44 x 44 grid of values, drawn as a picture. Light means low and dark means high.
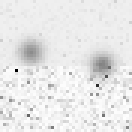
Histogram: skewed, a long tail of high values. Mirror symmetry: none. Average level on the scale: 10%. Bumps: two. Slope: none. Seam: horizontal, 50% of the way down, the top part calmer.
